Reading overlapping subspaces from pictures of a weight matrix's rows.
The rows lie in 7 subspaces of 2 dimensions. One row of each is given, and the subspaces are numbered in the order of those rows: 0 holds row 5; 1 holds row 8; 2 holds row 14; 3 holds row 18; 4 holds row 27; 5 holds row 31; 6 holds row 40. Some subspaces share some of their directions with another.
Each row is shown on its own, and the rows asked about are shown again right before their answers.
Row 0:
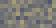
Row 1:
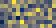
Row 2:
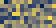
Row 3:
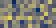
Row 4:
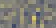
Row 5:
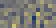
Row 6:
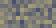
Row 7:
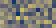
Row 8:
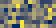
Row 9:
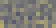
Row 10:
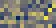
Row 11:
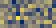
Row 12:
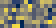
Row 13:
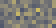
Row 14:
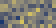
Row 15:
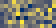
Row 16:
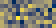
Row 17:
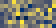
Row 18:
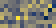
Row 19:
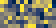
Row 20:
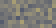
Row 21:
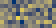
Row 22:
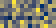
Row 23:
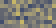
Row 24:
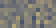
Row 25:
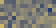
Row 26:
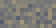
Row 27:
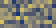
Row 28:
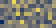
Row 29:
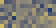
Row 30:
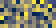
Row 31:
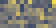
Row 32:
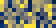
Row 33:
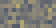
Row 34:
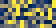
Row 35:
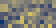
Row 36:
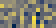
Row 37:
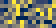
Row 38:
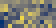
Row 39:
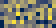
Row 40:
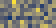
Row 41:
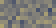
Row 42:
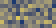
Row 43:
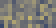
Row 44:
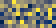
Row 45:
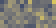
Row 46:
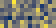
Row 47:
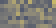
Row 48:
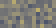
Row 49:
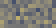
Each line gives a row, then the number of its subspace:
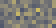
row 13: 1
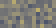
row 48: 0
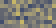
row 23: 4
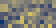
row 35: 2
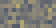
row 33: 1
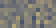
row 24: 0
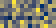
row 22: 6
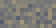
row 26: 5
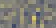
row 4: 0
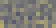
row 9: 6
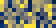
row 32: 5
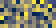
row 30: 3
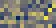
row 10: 3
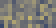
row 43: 6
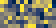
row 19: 5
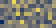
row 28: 3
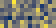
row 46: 6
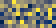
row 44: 5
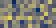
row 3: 6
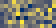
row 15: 3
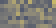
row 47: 5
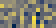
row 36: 0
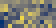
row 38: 2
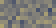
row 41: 4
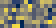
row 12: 1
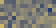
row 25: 4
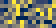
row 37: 2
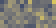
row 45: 5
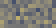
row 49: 1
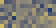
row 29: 4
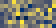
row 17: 3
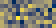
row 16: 3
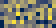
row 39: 6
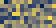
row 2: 4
